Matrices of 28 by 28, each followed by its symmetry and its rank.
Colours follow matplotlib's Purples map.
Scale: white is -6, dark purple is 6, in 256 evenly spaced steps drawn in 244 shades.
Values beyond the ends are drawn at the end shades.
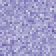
neither, full rank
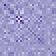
symmetric, rank five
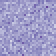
neither, full rank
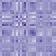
symmetric, rank three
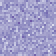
neither, full rank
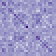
symmetric, rank five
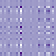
neither, rank one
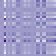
neither, rank one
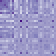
symmetric, rank three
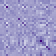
symmetric, rank five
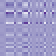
neither, rank one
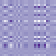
neither, rank one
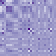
symmetric, rank three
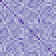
symmetric, rank five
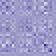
symmetric, rank three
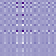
neither, rank one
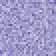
neither, full rank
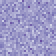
neither, full rank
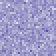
neither, full rank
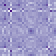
symmetric, rank three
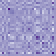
symmetric, rank three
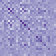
symmetric, rank five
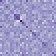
symmetric, rank five
